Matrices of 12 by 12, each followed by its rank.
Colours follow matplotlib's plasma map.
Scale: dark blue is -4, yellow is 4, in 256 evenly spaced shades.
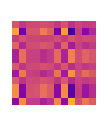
one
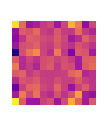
two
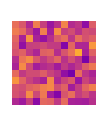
full rank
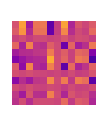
two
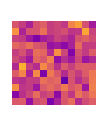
full rank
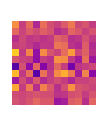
two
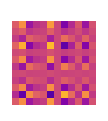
one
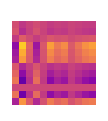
one
